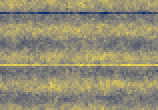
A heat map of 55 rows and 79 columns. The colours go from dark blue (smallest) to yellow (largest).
Stripes: horizontal, repeating 4 times. Odd lines: rows 7 and 33. Average level on the scale: 60%.
